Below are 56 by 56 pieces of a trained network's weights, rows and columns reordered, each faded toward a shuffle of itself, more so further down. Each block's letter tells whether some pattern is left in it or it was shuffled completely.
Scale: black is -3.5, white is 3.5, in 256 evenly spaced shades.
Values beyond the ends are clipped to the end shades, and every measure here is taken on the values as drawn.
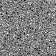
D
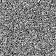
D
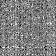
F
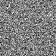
F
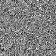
F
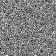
D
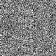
F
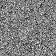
D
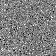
D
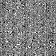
F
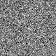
D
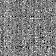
F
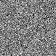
D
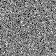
D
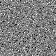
D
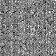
F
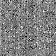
F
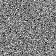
D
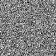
F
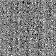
F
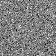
D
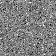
D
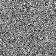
F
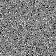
D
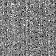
F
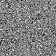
D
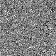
F
